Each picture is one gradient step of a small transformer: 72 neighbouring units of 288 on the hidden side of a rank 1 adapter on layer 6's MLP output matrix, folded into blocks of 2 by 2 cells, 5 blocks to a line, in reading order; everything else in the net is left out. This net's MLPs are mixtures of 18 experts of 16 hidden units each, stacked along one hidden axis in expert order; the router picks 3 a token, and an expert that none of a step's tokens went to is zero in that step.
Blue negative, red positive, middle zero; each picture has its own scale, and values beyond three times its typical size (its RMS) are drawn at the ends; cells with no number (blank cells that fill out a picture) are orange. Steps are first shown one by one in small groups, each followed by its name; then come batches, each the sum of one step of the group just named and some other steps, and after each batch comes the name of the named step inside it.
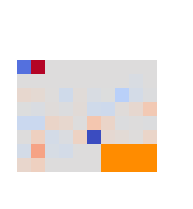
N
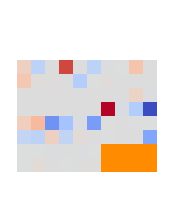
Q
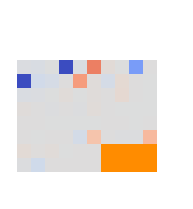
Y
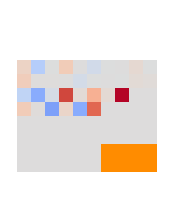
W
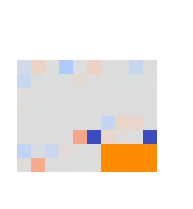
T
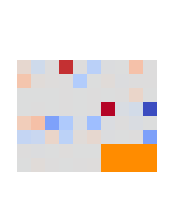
Q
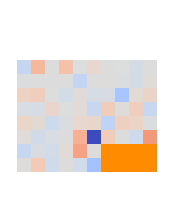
T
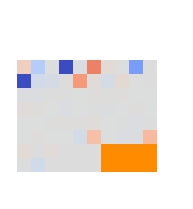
Y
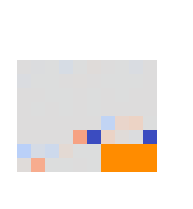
T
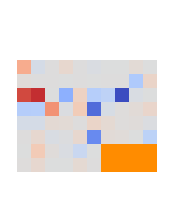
N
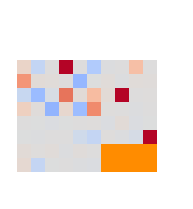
W
